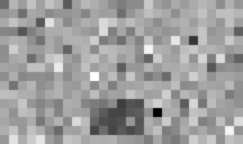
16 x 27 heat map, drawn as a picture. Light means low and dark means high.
Odd patch: higher, in the bottom middle. Mirror symmetry: none. Average level on the scale: 40%. Ninth with the highest average: bottom middle.
